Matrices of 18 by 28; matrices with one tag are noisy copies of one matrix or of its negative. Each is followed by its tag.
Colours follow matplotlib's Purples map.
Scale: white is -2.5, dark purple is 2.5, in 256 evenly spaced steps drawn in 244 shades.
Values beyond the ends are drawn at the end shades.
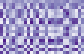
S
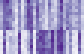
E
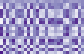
S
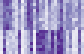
E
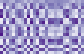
S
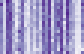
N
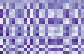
S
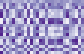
S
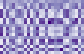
S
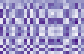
S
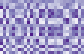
S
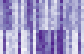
E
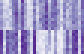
E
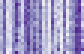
N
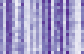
N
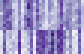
E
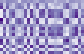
S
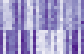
E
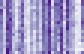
N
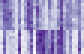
E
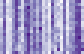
N
